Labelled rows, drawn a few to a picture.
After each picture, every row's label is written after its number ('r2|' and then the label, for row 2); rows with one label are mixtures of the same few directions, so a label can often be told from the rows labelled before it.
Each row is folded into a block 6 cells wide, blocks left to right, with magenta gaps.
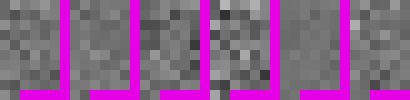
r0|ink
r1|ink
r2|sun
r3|ink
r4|sun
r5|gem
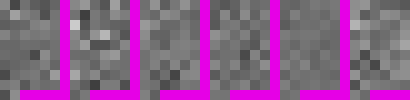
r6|ink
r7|gem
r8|gem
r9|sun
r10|sun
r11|sun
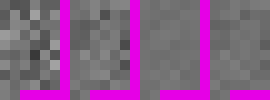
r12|sun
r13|sun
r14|gem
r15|sun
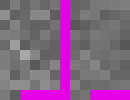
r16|ink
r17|sun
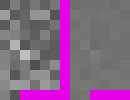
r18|ink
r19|ink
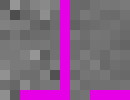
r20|ink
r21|sun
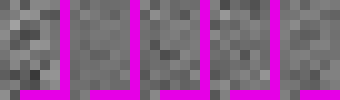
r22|gem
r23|ink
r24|ink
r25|ink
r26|gem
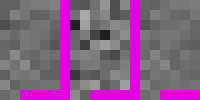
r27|sun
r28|gem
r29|sun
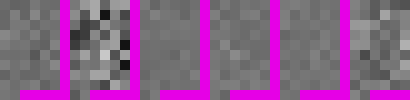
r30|sun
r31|sun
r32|ink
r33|ink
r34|sun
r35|sun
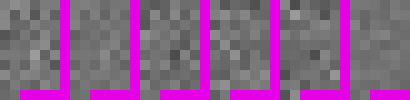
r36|sun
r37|sun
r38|sun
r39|ink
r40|ink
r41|gem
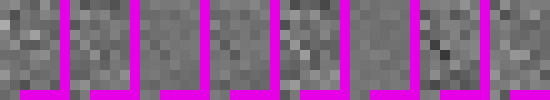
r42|gem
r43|ink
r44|ink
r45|ink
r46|ink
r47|ink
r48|ink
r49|ink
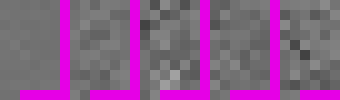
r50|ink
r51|gem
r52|gem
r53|sun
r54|ink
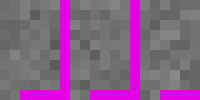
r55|sun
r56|ink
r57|gem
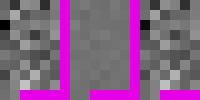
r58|gem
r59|gem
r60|gem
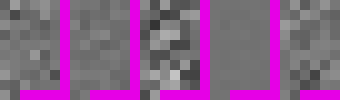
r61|ink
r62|gem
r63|gem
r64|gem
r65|gem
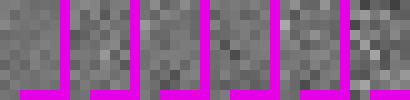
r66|sun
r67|sun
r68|gem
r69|ink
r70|gem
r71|ink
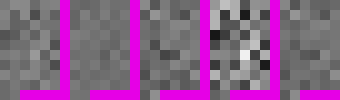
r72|sun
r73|sun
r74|ink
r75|sun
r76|ink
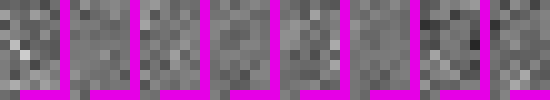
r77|ink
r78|ink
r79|sun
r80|gem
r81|sun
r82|gem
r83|sun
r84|gem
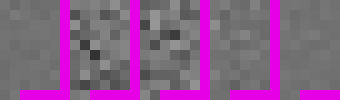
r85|ink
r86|ink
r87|gem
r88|gem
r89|gem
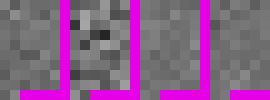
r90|ink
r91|gem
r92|sun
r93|gem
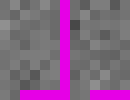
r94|gem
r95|gem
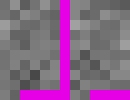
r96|gem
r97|sun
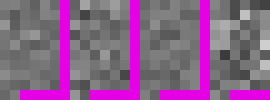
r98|gem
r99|ink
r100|gem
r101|sun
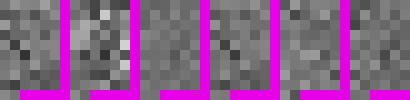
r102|ink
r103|sun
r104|sun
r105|ink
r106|ink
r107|sun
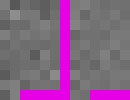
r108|ink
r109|sun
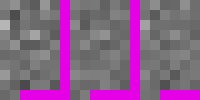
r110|gem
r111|gem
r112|gem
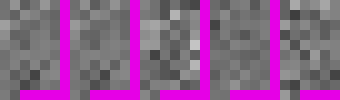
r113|gem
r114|gem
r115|sun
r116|gem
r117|ink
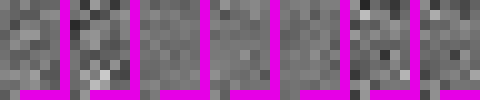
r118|gem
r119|gem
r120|ink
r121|ink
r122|sun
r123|ink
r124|ink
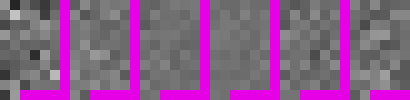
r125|ink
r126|ink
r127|sun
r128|sun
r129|sun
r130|gem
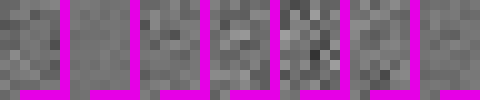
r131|sun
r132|sun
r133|gem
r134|gem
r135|sun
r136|gem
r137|gem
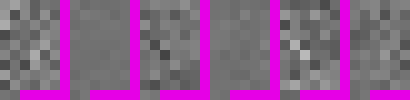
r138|sun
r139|ink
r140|ink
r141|sun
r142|ink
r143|sun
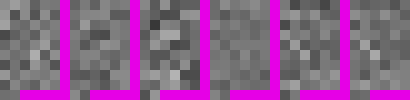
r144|sun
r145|gem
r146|gem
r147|ink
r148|ink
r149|ink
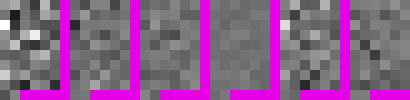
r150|gem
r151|gem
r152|gem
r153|gem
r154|gem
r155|ink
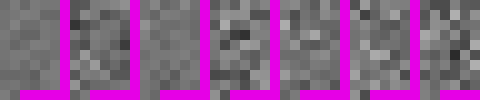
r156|gem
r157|sun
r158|gem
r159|gem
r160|gem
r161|ink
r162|sun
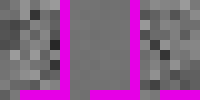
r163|sun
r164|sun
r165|ink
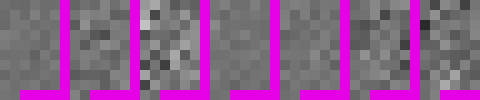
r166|sun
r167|gem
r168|sun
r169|gem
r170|sun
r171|sun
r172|gem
